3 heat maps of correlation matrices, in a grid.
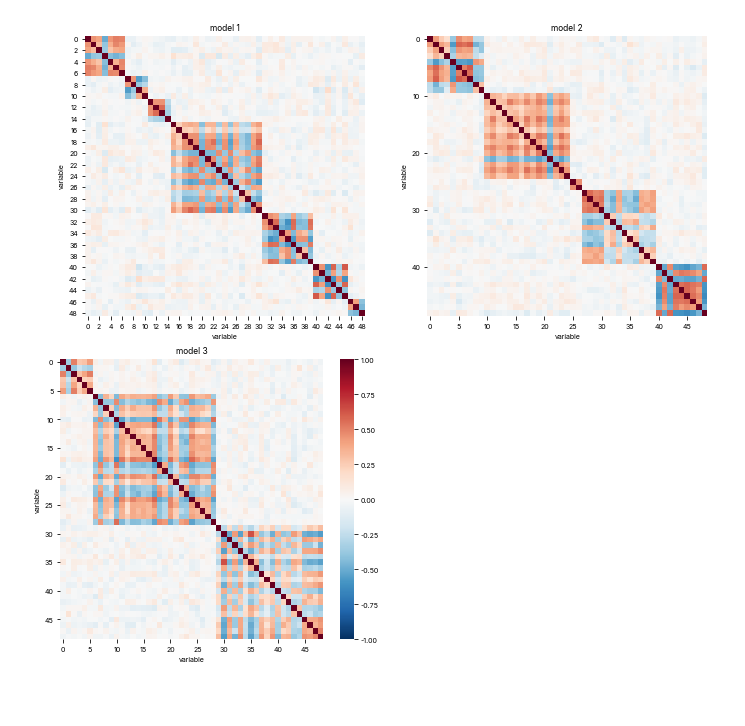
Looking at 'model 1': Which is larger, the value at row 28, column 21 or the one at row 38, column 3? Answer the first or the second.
the second
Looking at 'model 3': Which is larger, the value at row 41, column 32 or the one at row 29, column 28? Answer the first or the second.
the second
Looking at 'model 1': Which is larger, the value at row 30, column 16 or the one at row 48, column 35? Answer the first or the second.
the first
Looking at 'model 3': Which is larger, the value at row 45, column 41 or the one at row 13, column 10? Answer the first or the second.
the first
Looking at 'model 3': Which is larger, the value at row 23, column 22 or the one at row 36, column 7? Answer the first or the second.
the first
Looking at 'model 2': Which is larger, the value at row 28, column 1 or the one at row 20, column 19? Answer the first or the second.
the second
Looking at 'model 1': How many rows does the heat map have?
49
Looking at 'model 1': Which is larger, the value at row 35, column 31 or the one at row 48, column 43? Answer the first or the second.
the second
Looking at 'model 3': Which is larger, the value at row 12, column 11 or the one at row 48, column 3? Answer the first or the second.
the first
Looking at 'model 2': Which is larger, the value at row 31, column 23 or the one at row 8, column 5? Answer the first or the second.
the first
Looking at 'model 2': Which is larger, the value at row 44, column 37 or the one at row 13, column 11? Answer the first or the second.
the second
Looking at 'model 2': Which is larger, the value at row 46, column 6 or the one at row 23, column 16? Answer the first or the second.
the second
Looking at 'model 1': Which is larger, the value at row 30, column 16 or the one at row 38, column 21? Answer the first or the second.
the first
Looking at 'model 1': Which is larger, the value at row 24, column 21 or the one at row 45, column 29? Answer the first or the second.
the first
